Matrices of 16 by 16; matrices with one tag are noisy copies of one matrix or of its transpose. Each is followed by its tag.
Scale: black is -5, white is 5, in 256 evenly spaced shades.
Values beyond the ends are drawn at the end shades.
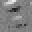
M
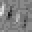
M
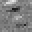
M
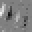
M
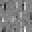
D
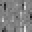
D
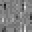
D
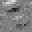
M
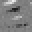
M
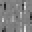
D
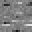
D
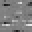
D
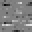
D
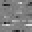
D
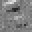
M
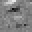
M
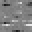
D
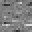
D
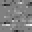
D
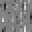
D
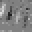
M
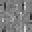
D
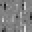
D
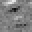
M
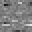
D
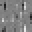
D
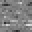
D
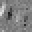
M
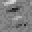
M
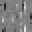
D
